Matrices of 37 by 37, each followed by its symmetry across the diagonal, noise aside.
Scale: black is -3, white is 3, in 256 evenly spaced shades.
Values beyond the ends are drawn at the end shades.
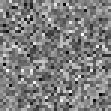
symmetric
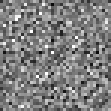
symmetric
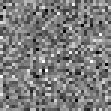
neither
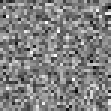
neither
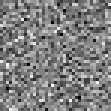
neither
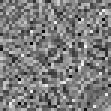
symmetric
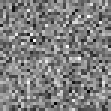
neither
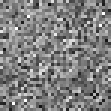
symmetric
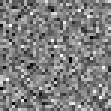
neither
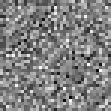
symmetric
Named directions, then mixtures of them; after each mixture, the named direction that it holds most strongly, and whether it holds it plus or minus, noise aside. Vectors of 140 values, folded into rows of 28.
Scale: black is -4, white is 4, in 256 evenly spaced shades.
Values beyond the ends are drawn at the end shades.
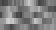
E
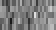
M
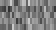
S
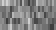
M, minus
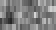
E, minus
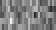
M, minus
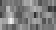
E, plus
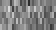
S, minus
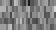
S, minus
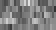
E, plus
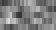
E, plus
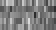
M, minus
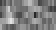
E, plus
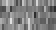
M, minus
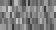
S, minus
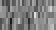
M, plus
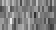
M, minus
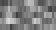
E, plus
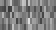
S, plus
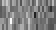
M, minus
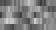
E, plus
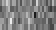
M, minus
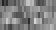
E, plus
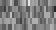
S, plus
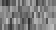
M, plus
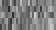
M, plus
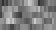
E, plus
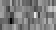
M, plus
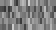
S, plus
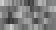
E, minus
